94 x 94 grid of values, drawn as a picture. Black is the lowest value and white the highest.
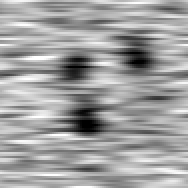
Average level on the scale: 60%. Slope: none. Ninth with the lowest average: centre. Dips: three.
